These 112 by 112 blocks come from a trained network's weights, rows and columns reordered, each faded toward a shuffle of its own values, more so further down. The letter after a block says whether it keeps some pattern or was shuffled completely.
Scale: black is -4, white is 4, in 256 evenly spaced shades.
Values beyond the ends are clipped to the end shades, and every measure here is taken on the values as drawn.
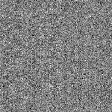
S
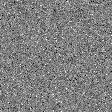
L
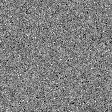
L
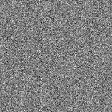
S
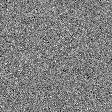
L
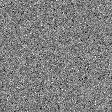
L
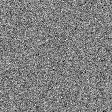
L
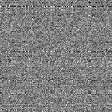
S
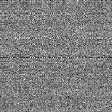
S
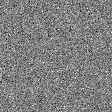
L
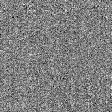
S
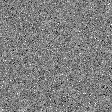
L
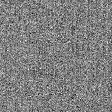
S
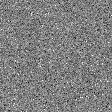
L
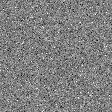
L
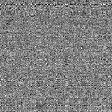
S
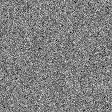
L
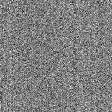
S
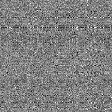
S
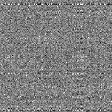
S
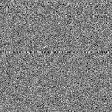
S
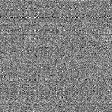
S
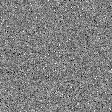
L
